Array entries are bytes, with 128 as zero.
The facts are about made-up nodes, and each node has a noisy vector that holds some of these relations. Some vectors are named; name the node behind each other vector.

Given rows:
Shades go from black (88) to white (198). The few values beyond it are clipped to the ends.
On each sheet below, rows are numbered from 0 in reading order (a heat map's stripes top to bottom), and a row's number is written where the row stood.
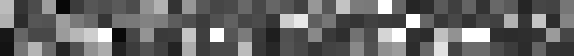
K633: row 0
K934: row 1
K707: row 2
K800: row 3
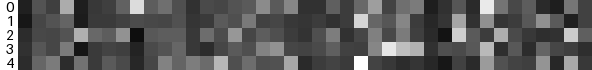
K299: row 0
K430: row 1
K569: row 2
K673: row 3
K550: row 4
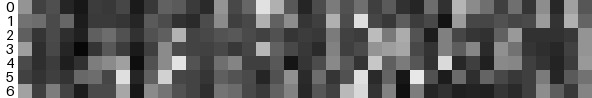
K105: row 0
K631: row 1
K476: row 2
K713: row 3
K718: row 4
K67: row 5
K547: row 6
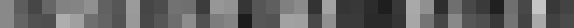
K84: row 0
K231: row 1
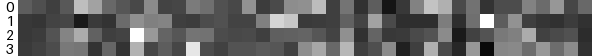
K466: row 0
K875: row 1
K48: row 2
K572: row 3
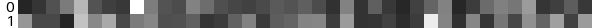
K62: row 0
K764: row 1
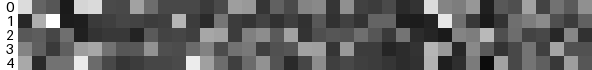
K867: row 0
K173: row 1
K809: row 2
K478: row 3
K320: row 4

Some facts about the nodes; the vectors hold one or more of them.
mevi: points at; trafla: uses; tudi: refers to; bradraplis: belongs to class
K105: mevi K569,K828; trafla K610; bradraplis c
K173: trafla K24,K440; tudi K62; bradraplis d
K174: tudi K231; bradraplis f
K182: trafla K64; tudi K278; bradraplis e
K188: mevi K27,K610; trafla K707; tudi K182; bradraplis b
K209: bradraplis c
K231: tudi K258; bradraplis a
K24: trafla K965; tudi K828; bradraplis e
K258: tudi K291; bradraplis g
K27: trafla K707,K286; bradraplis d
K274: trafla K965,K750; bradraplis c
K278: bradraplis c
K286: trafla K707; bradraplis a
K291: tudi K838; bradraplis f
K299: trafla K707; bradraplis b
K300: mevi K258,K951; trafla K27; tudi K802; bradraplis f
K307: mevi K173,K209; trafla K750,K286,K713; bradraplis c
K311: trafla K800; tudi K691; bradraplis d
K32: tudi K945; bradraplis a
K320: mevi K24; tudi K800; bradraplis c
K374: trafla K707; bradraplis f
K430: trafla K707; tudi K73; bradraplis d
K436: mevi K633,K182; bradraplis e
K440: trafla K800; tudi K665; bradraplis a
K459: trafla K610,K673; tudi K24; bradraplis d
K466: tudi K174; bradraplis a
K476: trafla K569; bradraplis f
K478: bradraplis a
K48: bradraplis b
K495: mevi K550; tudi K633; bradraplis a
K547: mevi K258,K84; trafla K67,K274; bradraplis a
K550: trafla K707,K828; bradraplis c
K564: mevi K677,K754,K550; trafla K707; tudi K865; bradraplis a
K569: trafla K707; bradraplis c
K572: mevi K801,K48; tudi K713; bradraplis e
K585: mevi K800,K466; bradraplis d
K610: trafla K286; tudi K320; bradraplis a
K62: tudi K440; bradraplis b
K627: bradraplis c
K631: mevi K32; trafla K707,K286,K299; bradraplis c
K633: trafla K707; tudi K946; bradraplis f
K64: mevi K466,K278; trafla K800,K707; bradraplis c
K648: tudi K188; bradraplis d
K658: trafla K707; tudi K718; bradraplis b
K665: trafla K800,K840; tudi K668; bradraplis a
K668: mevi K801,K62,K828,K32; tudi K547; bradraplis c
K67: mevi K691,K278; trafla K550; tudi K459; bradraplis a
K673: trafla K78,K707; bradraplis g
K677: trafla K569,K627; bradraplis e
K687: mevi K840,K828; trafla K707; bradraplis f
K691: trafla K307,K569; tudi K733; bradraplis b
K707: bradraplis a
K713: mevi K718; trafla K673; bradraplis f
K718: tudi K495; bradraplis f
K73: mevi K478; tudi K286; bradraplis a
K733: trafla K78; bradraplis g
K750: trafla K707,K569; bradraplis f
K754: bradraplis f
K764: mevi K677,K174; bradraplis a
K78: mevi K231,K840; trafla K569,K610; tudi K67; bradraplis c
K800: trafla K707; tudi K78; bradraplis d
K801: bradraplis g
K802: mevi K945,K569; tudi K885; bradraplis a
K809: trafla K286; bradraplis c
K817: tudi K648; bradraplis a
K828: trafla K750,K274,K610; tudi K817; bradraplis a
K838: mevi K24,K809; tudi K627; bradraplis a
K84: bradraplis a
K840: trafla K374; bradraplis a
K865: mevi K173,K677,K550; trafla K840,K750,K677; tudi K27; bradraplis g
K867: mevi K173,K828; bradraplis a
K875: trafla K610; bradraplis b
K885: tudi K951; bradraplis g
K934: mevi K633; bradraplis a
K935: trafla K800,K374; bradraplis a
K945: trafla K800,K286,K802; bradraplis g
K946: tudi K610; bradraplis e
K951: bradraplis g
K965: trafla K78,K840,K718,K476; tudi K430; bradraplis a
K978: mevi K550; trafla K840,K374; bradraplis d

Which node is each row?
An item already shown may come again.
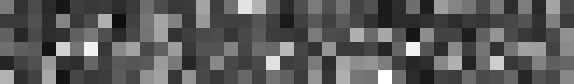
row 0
K105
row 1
K274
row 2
K476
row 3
K495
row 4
K677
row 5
K633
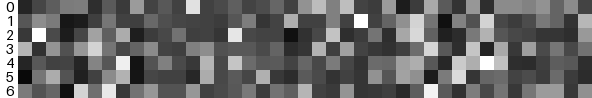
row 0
K572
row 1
K564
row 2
K840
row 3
K838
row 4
K286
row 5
K800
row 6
K495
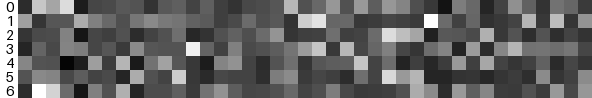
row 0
K182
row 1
K934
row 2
K673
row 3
K946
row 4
K828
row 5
K865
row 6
K440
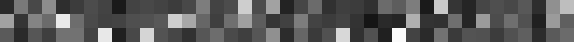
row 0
K64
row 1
K320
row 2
K67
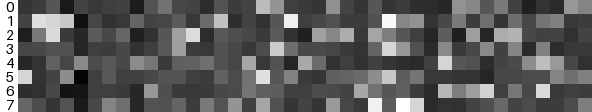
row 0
K78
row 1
K945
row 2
K24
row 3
K733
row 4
K648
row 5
K300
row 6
K459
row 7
K374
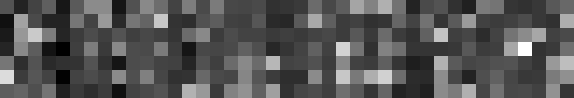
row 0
K750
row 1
K965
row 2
K311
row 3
K978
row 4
K307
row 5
K687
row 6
K809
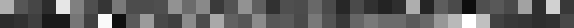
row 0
K668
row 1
K610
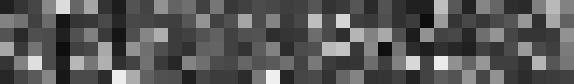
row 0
K627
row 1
K631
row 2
K476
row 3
K547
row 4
K802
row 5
K691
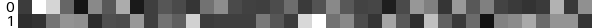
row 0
K440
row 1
K436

